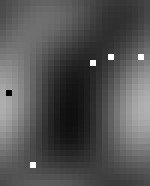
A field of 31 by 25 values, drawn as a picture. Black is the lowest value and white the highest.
Ninth with the lowest average: centre. Lone odd cells: 5, 4 higher and 1 lower than their neighbours. Average level on the scale: 30%. Slope: none.
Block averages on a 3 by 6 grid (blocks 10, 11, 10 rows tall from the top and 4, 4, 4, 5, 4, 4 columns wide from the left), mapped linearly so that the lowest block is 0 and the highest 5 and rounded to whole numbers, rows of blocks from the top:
3 3 2 1 1 2
5 2 0 0 3 5
3 2 1 1 2 3
